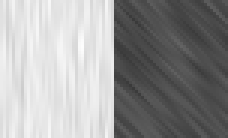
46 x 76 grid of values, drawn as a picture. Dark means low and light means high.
It is made of 1 by 2 panels. Panel 1,1: very high, streaked downward, faint in contrast. Panel 1,2: low, slanting down to the right, faint in contrast.
